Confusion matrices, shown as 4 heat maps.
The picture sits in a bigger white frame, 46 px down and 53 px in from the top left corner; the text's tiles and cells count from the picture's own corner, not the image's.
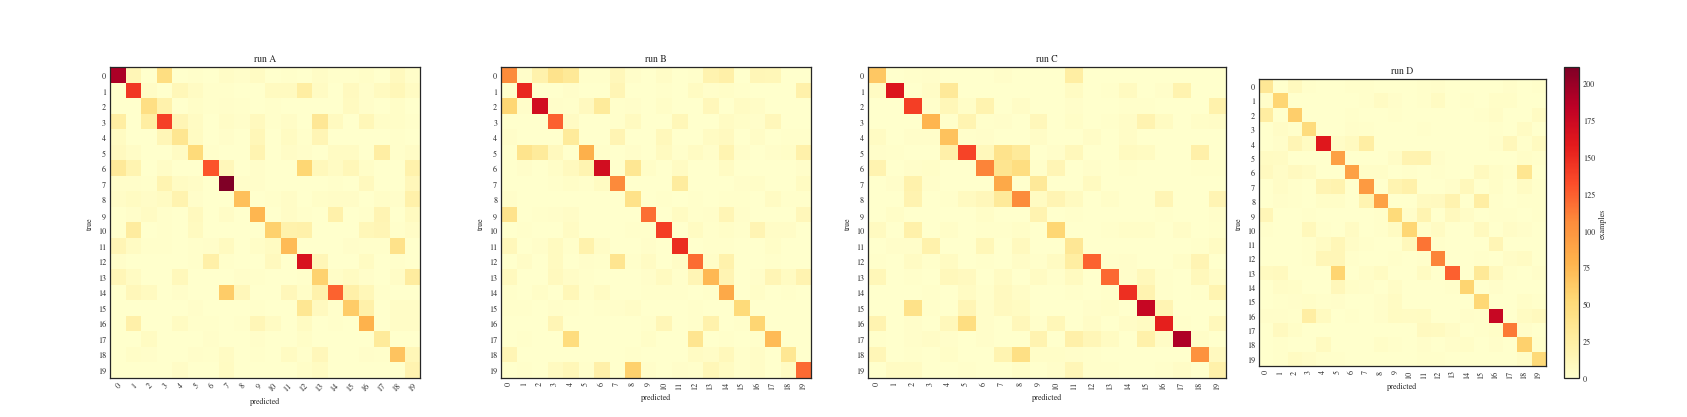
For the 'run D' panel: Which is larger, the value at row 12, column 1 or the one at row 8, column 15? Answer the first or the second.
the second
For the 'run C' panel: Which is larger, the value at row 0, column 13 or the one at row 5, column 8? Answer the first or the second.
the second
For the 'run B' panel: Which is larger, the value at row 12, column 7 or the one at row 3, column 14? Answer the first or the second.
the first
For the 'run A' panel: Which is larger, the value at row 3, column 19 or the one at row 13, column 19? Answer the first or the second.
the second
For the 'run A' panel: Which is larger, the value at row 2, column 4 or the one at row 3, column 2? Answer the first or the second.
the second
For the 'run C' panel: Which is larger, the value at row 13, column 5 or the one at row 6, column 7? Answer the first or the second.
the second
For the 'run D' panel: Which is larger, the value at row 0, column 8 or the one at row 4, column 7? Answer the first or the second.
the second
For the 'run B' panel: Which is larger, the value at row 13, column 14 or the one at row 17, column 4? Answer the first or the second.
the second
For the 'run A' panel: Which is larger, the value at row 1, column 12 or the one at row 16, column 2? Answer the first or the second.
the first
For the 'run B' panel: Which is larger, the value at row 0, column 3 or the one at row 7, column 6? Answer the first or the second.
the first
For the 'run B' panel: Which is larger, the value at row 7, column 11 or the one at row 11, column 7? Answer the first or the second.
the first
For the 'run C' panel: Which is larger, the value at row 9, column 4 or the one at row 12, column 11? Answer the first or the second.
the second
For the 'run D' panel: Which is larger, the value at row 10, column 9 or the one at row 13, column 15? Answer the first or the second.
the second
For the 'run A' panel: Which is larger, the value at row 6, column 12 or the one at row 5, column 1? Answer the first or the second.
the first
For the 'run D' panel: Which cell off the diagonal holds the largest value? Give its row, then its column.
13, 5
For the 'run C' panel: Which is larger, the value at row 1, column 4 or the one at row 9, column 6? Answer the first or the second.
the first
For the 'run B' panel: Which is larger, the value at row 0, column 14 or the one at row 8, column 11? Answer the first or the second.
the first
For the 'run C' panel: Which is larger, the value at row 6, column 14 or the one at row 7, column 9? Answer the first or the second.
the second
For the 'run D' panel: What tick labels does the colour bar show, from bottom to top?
0, 25, 50, 75, 100, 125, 150, 175, 200
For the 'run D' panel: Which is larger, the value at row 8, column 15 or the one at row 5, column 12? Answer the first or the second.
the first
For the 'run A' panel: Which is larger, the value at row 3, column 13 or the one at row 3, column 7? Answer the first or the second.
the first
